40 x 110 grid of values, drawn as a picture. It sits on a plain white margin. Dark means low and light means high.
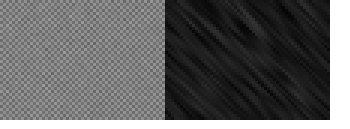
It is made of 1 by 2 panels. Panel 1,1: middling, checkered. Panel 1,2: very low, slanting down to the right, faint in contrast.
